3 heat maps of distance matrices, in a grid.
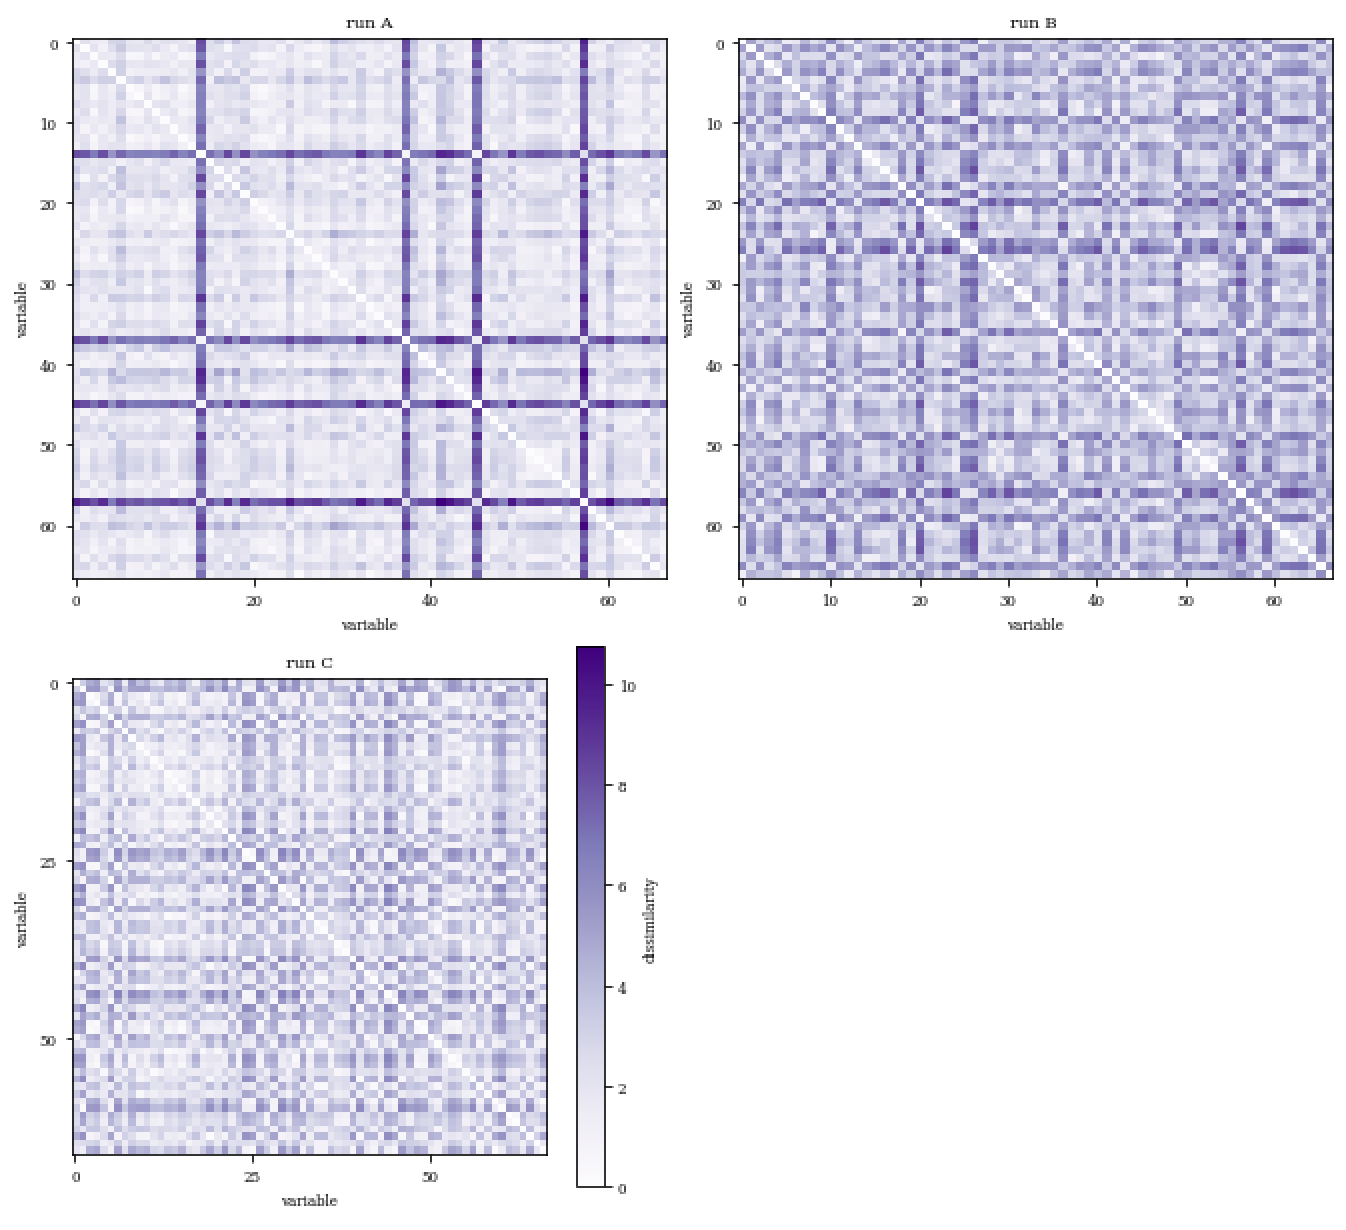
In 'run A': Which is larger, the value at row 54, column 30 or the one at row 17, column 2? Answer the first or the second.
the second
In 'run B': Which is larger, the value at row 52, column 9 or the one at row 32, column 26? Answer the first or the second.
the second
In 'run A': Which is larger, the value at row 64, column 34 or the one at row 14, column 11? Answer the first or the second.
the second
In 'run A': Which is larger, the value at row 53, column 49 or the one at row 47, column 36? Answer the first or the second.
the first
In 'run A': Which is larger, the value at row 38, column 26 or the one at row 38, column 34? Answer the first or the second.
the first
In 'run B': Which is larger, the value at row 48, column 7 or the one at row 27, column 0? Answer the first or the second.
the first
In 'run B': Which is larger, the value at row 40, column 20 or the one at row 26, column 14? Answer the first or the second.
the first
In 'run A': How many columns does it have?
67
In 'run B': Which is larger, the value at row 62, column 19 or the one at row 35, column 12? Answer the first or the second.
the second
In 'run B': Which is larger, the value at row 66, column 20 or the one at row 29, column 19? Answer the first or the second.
the first
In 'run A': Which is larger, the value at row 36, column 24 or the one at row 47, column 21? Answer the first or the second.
the first
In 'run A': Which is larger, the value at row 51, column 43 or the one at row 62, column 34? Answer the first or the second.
the first
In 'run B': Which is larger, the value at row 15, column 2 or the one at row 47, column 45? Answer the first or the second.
the first
